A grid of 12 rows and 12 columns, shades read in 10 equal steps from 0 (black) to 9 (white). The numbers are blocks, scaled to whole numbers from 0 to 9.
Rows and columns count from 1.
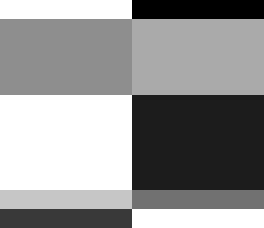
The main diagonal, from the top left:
9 5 5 5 5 9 1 1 1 1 4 9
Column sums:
83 83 83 83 83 83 42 42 42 42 42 42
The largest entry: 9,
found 42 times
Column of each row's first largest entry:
1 7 7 7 7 1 1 1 1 1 1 7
